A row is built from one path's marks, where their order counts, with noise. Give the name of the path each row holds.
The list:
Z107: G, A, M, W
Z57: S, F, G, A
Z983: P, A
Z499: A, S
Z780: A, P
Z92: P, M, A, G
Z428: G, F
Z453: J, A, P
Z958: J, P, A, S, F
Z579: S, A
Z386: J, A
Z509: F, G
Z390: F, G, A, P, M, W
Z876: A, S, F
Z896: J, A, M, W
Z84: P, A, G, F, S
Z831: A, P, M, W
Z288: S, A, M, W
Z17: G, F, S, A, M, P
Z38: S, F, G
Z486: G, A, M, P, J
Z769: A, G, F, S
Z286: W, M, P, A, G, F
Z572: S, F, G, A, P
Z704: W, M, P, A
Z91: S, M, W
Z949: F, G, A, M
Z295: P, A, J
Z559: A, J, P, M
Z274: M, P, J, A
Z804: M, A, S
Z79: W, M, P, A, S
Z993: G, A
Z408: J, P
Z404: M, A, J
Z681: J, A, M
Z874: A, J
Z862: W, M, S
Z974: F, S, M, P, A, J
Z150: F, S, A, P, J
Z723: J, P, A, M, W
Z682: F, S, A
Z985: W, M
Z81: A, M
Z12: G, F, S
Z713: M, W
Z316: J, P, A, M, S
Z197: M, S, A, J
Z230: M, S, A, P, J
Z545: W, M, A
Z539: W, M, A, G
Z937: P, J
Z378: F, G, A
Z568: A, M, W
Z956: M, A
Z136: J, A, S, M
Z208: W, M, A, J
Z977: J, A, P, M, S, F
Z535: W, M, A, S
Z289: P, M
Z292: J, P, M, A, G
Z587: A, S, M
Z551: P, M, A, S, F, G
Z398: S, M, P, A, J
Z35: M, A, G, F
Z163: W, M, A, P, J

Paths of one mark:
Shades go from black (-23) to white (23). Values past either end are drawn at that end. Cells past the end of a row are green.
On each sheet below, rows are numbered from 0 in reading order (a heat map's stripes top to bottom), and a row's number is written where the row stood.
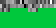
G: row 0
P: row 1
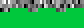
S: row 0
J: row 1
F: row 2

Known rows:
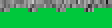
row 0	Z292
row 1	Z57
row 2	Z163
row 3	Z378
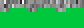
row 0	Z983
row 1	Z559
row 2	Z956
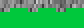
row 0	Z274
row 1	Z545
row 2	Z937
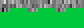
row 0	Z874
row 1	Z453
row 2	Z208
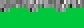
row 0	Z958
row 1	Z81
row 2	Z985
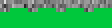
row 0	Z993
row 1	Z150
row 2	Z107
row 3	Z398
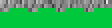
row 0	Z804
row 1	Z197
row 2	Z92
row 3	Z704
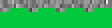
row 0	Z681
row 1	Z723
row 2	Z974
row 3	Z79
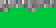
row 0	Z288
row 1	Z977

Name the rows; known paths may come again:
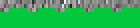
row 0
Z230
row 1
Z289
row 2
Z985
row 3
Z286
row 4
Z390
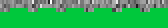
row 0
Z486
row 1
Z983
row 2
Z84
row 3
Z568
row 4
Z682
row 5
Z545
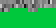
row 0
Z12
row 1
Z295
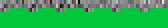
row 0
Z949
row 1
Z378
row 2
Z509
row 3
Z958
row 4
Z572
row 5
Z288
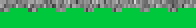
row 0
Z974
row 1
Z38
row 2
Z404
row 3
Z208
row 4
Z831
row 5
Z896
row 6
Z937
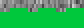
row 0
Z35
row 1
Z539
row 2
Z386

